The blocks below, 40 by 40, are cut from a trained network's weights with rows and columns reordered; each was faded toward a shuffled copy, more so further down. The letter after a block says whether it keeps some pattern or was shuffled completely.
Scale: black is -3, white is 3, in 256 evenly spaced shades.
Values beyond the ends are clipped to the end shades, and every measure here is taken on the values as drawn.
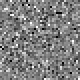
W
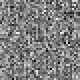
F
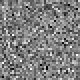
W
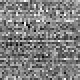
F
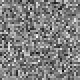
W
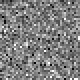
W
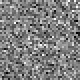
W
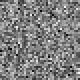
W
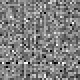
F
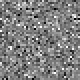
W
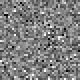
W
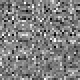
F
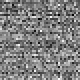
F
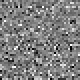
F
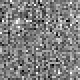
F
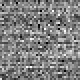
F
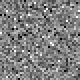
W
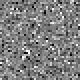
W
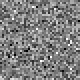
W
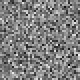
W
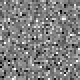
W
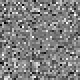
F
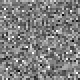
W
